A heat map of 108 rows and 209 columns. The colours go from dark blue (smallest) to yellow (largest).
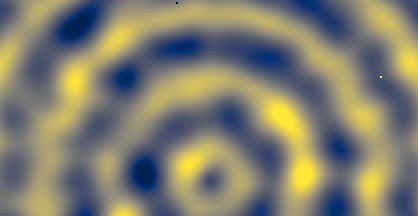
No row or column stands out. No overall slope runs across the table. The field is smooth, with broad soft blobs. Two lone cells stand out: one far higher and one far lower than their neighbours. Concentric rings centre on the bottom middle.
